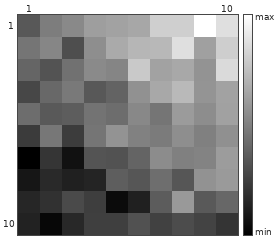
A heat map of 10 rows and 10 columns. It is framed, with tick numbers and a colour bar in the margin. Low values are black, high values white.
Stripes: none. Ninth with the highest average: top right. Slope: up to the top right. Calmest part: middle right.
